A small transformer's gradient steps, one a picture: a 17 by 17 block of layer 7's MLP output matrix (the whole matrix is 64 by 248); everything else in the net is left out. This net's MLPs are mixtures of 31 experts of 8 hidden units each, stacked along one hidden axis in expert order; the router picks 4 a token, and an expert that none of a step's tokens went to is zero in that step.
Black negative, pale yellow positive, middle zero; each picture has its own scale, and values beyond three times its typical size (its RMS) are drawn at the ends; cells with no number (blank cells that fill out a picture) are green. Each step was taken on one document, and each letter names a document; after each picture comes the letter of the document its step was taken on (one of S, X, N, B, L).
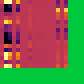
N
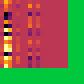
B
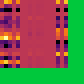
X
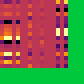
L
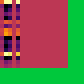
B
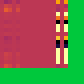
X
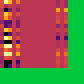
N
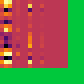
B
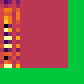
B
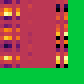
L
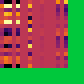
L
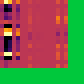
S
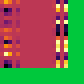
N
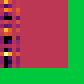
B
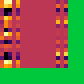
N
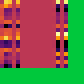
X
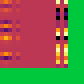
L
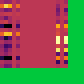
S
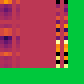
S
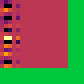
B
